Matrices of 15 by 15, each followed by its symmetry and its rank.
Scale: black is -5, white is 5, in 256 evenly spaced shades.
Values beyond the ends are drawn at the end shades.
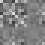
symmetric, rank three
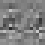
neither, rank three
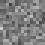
neither, full rank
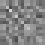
symmetric, rank three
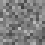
neither, full rank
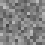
neither, full rank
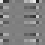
neither, rank one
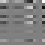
neither, rank one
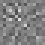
symmetric, rank three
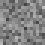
neither, full rank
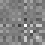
symmetric, rank three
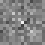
symmetric, rank three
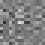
neither, rank three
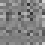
neither, rank three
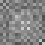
symmetric, rank three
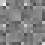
symmetric, rank three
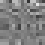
neither, rank three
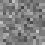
neither, full rank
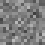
neither, full rank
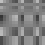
neither, rank one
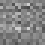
neither, rank three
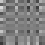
neither, rank one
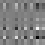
neither, rank one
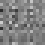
neither, rank three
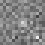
symmetric, rank three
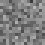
neither, full rank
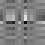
neither, rank one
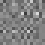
neither, rank three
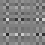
neither, rank one
